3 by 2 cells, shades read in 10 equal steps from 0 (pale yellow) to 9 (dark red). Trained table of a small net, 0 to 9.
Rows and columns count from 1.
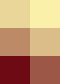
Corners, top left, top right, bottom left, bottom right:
1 0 9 6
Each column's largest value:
9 6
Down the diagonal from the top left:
1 2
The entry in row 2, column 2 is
2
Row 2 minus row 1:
3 2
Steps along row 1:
down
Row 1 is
1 0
